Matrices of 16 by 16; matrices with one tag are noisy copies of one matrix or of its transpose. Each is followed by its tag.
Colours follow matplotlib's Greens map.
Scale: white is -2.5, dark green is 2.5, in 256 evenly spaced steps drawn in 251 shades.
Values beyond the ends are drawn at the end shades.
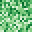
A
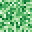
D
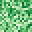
A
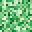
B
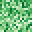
A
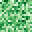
D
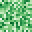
D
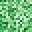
A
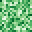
B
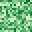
B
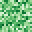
D
